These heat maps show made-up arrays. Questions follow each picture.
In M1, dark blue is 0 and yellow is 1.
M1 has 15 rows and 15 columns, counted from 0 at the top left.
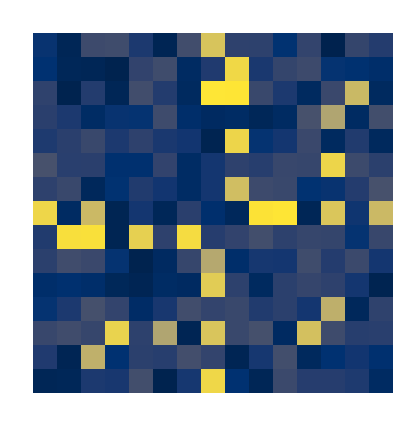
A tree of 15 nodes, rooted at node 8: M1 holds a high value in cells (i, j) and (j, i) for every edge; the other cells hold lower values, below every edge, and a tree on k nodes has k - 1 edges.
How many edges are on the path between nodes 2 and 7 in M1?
1
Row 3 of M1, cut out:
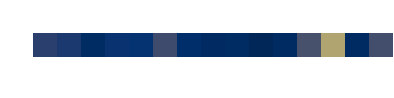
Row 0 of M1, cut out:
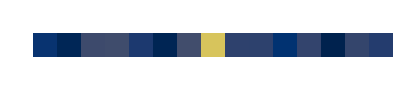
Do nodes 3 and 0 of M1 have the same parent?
no
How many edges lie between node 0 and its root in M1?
3
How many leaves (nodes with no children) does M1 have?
11
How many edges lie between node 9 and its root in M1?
3
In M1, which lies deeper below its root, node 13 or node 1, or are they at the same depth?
node 13
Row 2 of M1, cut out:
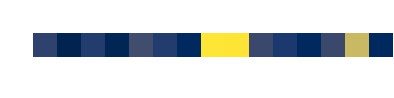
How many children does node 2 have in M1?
2
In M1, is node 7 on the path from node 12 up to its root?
yes
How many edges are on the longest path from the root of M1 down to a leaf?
4
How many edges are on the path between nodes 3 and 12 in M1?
1
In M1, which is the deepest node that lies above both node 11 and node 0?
7
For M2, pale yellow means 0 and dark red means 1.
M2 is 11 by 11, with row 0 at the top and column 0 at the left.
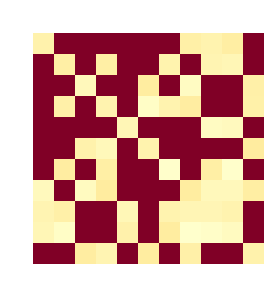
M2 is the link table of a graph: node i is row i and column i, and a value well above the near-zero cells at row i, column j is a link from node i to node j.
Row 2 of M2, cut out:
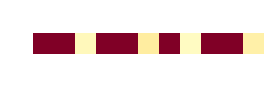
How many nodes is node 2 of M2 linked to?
7
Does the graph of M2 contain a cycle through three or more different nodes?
yes
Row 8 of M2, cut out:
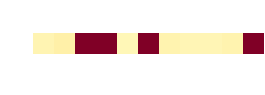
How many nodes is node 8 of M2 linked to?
4
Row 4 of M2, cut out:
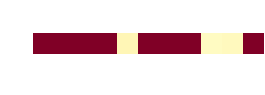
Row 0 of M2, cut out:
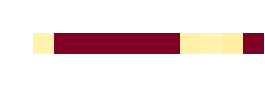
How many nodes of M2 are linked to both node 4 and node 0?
6
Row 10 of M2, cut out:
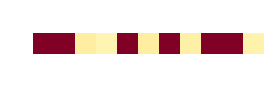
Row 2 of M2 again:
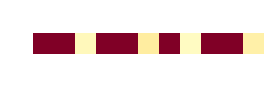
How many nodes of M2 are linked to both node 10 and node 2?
6
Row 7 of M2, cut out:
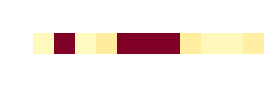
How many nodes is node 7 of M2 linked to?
4
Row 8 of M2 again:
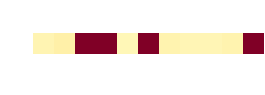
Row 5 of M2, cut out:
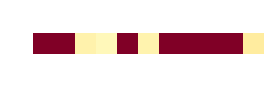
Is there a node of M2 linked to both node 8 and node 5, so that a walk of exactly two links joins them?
no
